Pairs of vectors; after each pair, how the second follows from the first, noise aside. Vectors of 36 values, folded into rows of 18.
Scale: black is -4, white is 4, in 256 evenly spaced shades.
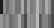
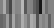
wrapped around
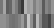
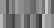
wrapped around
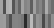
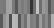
wrapped around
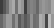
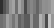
copied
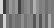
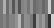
reversed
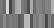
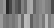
sign-scrambled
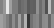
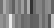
wrapped around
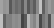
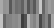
copied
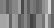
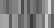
copied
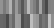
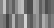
reversed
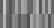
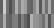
copied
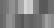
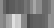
wrapped around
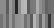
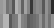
wrapped around
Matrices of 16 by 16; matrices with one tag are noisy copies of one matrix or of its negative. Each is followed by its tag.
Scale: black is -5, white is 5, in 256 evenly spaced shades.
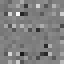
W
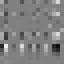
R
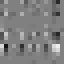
R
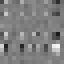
R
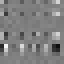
R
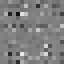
W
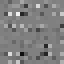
W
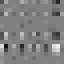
R
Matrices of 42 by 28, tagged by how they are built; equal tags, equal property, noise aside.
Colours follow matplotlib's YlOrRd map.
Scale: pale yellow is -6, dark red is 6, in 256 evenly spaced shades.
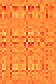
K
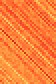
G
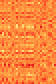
K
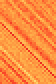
G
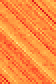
G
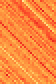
G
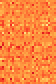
K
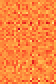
K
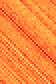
G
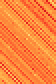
G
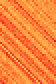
G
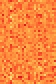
K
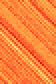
G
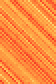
G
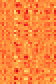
K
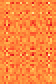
K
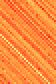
G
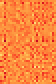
K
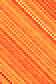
G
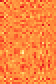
K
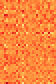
K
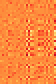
K
